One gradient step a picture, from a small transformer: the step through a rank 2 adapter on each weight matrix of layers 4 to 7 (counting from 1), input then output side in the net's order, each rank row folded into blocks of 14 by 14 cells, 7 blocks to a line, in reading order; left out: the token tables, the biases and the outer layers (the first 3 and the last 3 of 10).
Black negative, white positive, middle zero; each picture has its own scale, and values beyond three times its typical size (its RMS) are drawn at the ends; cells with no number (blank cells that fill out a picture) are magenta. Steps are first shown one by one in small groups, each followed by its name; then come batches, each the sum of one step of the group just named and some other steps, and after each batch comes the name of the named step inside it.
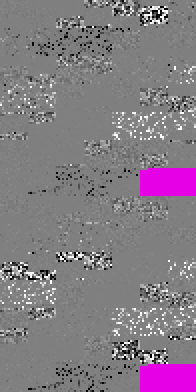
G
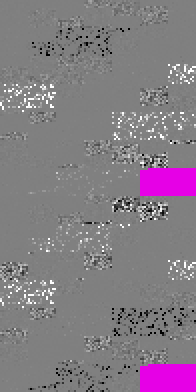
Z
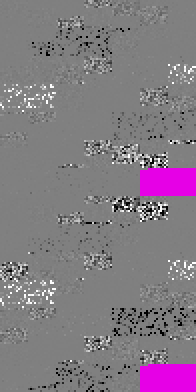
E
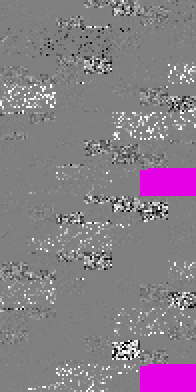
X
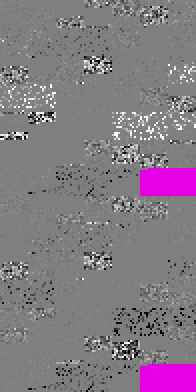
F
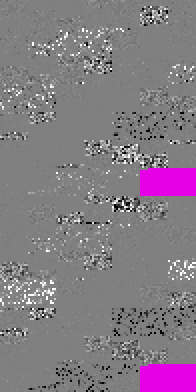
Z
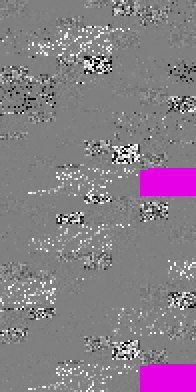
X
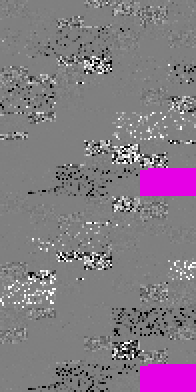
F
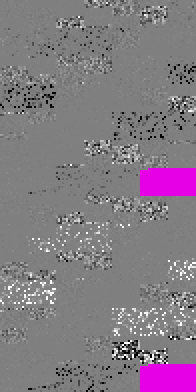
G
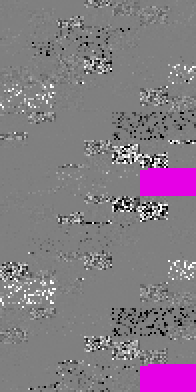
E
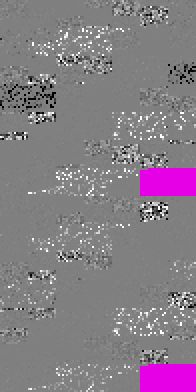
X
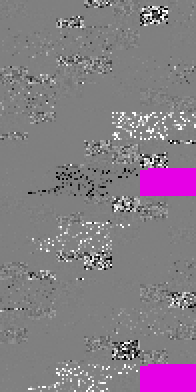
G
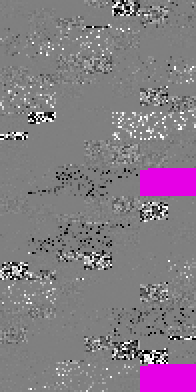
G
